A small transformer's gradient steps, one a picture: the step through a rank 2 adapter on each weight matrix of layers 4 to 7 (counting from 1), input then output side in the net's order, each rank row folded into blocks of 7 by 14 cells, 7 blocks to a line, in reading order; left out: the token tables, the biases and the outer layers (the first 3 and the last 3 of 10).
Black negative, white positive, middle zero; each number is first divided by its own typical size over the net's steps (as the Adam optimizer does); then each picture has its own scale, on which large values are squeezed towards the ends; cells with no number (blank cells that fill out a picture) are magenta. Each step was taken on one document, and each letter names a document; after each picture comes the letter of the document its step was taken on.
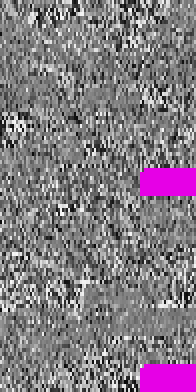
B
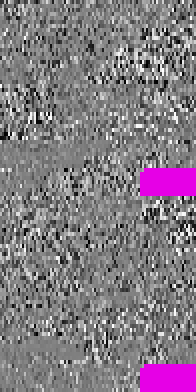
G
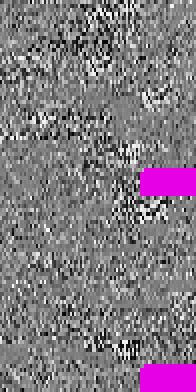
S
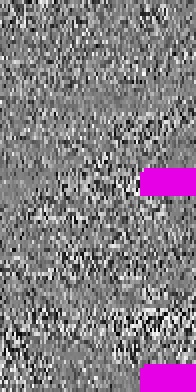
S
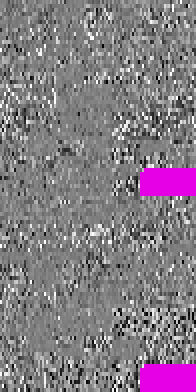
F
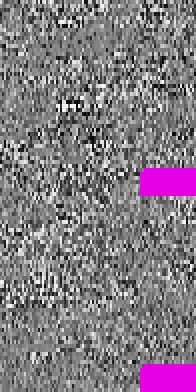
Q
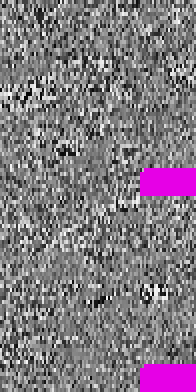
Q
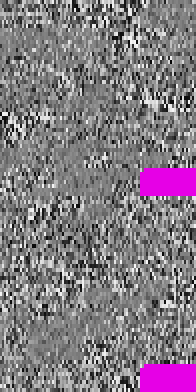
B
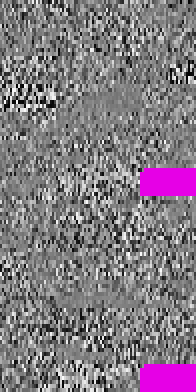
S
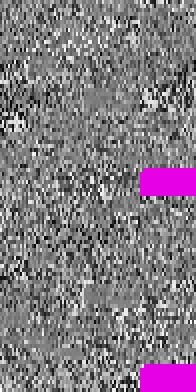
B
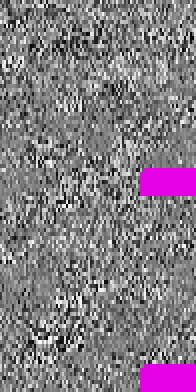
S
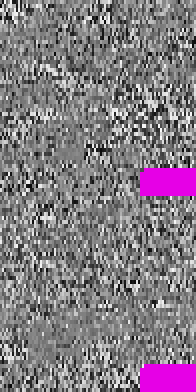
B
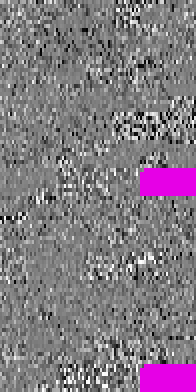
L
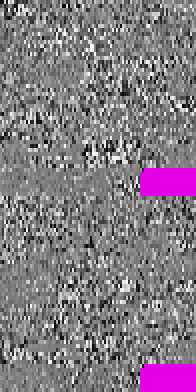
G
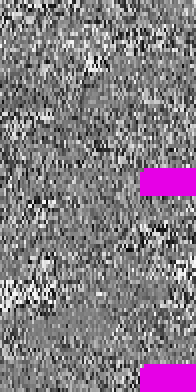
B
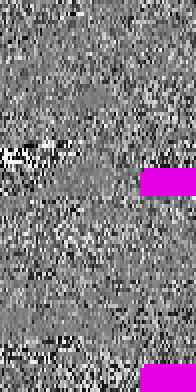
B
